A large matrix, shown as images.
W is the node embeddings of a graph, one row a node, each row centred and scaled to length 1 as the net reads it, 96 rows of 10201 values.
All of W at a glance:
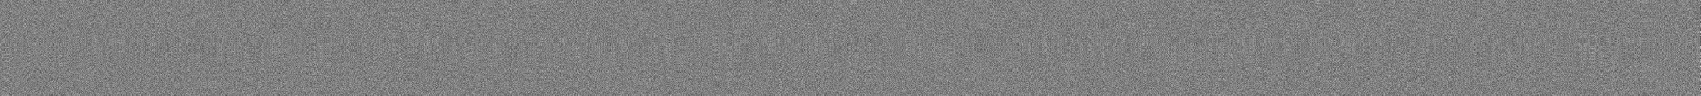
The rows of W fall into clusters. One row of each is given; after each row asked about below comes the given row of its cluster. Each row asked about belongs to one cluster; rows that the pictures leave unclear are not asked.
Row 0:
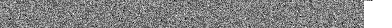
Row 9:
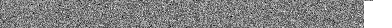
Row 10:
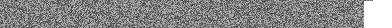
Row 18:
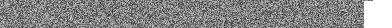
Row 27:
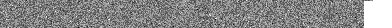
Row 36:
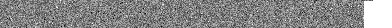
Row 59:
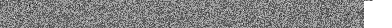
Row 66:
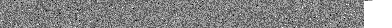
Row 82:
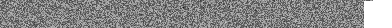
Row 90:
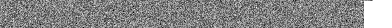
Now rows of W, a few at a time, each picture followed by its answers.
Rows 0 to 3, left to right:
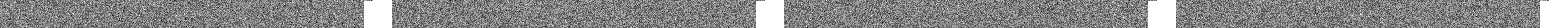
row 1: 10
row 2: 10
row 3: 0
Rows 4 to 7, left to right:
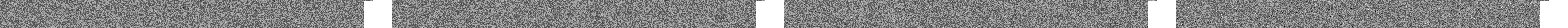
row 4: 82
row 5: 27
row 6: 0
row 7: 36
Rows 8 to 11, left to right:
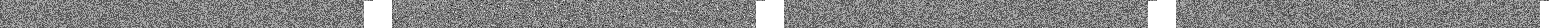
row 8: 9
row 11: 18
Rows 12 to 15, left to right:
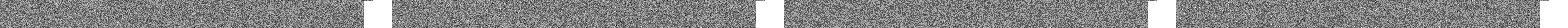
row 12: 36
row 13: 18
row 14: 82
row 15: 0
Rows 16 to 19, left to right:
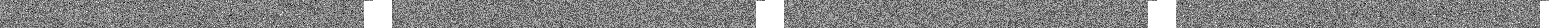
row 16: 0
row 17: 9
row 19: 27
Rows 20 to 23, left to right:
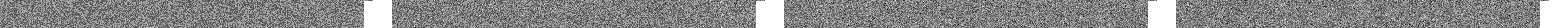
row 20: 90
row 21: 10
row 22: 18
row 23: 27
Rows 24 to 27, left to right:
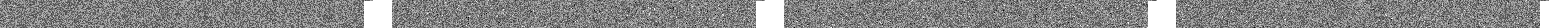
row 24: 27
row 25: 90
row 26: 90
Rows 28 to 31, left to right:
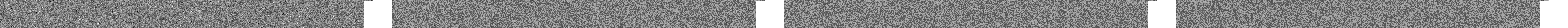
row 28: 18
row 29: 9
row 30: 36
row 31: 66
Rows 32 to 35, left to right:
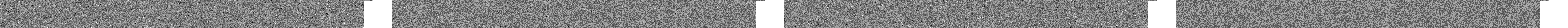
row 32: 90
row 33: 36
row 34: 82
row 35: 59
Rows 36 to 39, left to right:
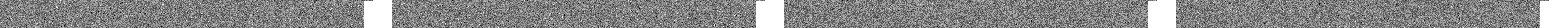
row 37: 36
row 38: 10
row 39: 10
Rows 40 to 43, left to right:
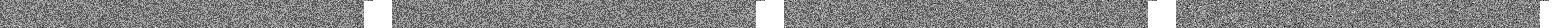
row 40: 9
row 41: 10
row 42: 9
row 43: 36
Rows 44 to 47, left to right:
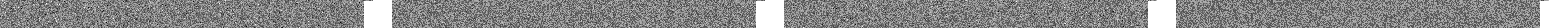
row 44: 36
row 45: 36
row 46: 59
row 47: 66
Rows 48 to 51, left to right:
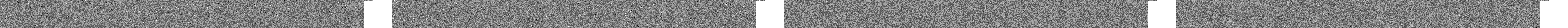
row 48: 59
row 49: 36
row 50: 36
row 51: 9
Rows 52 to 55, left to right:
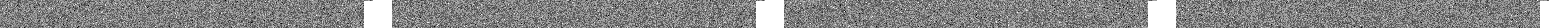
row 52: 59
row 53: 59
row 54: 66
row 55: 0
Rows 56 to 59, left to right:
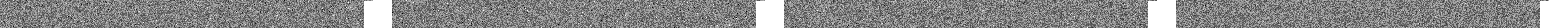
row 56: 59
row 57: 66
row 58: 18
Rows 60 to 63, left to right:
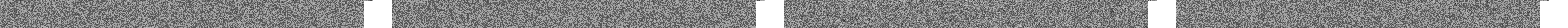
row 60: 90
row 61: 66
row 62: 59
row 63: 0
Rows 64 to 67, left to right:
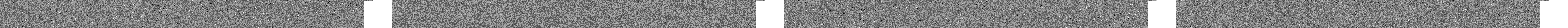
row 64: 10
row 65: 0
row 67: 18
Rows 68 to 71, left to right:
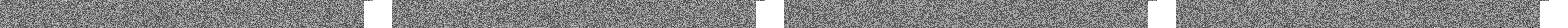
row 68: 27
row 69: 90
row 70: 10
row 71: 10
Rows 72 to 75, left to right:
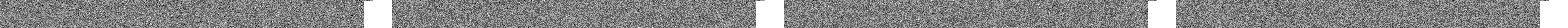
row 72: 82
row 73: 66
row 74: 59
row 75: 18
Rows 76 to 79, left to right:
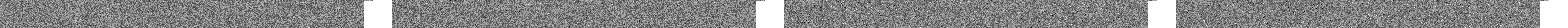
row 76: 0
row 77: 10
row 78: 66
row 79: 66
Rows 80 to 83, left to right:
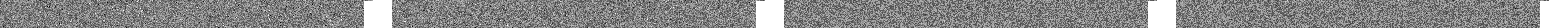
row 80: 66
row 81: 90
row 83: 18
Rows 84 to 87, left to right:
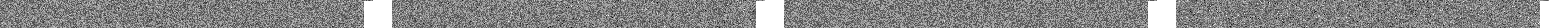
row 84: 82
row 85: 59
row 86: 82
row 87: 90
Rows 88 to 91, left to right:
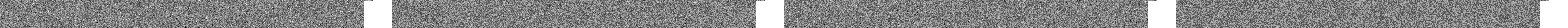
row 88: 0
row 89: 10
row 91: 27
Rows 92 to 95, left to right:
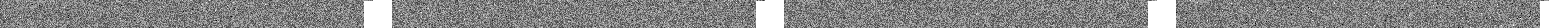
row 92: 9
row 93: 9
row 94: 66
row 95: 66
